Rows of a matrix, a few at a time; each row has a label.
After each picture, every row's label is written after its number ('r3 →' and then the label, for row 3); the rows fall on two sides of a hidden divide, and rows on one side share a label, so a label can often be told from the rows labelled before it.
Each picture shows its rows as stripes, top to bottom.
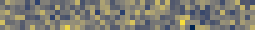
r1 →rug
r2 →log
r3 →log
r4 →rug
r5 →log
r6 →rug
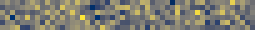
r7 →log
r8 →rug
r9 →log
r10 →rug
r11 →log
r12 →log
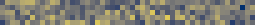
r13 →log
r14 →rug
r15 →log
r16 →log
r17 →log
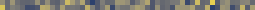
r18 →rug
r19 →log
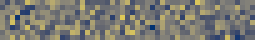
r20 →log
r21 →rug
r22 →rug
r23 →log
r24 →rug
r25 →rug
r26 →log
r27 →log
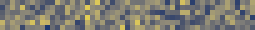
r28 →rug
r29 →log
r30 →rug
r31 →log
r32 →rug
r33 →rug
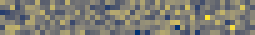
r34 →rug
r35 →log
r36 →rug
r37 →rug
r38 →rug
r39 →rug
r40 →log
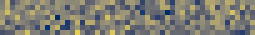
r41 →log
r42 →log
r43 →rug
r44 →rug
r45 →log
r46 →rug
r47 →rug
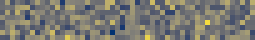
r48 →log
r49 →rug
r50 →rug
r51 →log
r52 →log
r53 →log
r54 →rug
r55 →rug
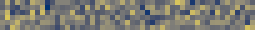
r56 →rug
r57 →rug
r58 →log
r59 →rug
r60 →rug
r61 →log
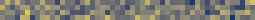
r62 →rug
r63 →log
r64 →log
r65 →log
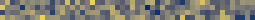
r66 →log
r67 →log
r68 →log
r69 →rug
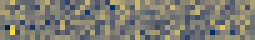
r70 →log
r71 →rug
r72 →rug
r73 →rug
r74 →rug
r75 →log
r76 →log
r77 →rug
